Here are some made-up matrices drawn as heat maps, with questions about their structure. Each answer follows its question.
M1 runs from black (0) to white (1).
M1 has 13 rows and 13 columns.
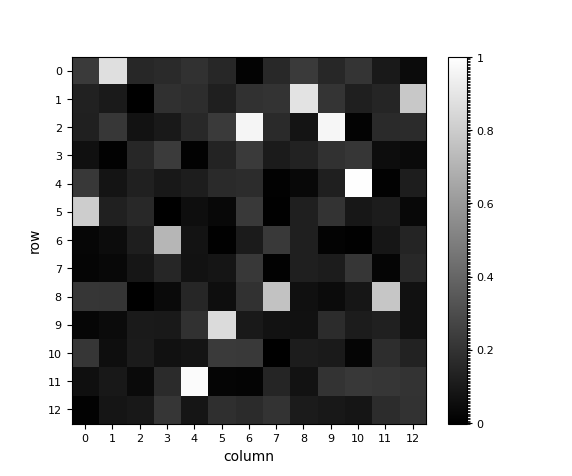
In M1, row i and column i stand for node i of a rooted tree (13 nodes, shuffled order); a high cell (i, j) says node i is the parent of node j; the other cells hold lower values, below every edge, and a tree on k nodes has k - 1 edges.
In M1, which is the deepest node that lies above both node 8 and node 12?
1
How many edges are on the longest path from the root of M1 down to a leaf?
8
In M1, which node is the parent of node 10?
4
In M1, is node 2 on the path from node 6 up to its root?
yes
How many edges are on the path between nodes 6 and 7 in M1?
7
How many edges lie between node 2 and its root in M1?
0
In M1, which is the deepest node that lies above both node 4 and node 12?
1
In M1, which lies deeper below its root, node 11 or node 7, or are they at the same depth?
the same depth
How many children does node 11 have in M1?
1
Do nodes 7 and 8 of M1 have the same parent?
no
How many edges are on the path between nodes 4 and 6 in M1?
8
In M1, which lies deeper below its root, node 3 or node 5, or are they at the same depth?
the same depth
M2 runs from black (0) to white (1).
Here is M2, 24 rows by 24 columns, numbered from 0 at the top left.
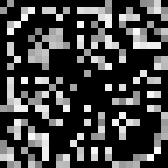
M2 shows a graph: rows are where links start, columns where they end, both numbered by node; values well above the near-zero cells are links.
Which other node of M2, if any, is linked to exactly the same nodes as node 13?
node 11
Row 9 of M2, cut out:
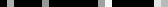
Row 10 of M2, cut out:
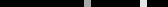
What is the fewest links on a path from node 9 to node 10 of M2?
3
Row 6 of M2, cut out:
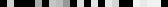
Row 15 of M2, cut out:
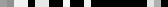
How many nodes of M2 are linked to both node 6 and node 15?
5
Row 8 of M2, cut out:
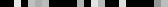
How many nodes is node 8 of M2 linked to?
10
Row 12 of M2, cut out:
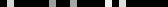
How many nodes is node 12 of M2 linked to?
5
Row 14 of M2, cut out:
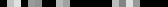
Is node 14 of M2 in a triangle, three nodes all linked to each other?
yes
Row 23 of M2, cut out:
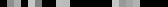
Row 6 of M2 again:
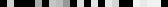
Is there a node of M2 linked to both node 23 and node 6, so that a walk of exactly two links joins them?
yes
